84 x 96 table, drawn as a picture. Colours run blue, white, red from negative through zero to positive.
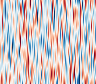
No overall slope runs across the table. The histogram is bell-shaped. On average the colour sits 50% of the way up the scale. Streaks run downward.
